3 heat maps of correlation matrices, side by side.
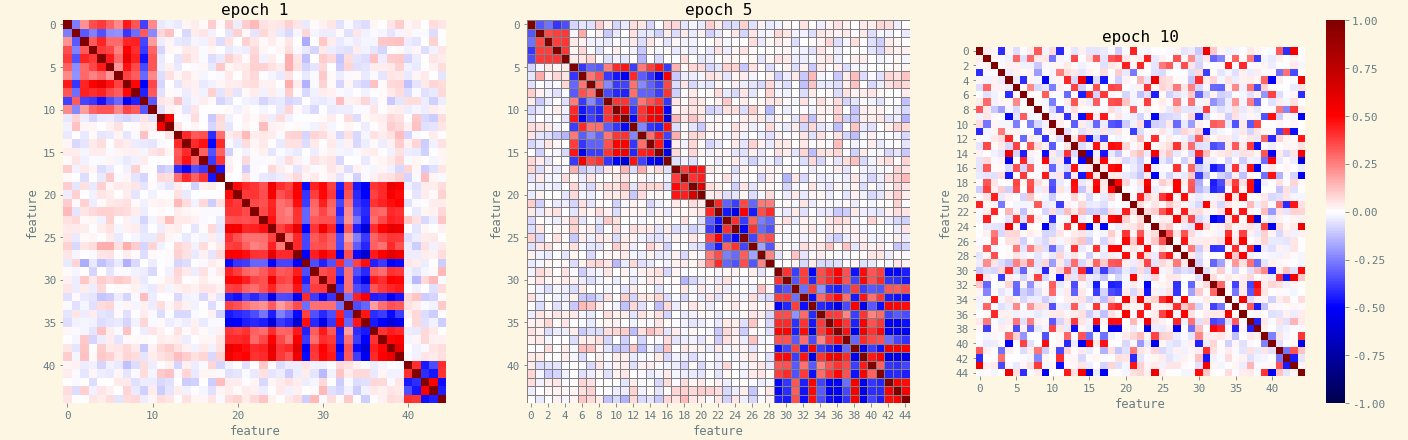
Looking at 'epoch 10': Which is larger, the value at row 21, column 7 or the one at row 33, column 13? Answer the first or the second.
the first
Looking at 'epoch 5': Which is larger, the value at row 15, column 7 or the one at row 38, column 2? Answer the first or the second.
the second
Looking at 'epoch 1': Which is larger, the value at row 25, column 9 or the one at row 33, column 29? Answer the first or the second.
the second
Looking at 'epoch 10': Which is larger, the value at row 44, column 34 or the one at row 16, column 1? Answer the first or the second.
the second
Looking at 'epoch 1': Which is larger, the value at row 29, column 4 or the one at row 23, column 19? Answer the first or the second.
the second
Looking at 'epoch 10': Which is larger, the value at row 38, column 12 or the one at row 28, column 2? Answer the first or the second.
the second
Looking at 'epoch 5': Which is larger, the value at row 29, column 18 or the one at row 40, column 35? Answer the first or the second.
the second
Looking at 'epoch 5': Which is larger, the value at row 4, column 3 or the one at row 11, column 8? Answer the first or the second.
the first
